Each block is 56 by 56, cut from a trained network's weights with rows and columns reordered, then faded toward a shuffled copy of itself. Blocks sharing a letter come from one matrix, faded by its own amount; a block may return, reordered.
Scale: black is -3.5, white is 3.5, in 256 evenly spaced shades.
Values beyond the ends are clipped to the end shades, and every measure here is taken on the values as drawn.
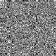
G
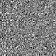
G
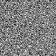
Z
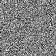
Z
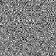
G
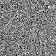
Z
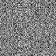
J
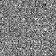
J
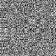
J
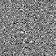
G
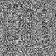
J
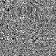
J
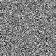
Z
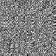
J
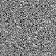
Z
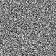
Z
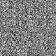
J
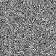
Z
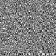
G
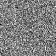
Z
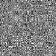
G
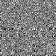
G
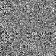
G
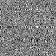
G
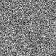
Z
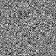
G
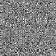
G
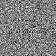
J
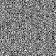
J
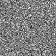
Z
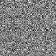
G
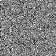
Z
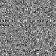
G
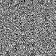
Z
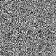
J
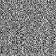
J
